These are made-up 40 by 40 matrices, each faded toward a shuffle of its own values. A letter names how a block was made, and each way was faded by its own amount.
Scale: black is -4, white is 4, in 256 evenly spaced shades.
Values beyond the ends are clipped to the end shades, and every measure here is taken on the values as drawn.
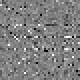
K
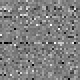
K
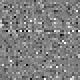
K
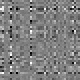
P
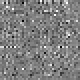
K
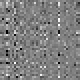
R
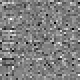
K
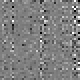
R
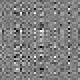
P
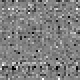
K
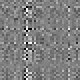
P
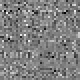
K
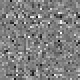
K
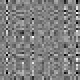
P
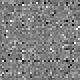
K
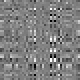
P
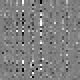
R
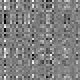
P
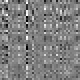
P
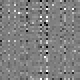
R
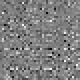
K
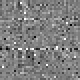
K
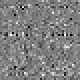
K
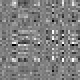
P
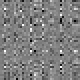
R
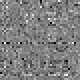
K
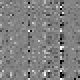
R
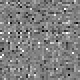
K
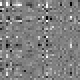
R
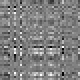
P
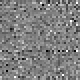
K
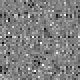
K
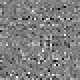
K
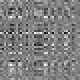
P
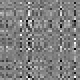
P
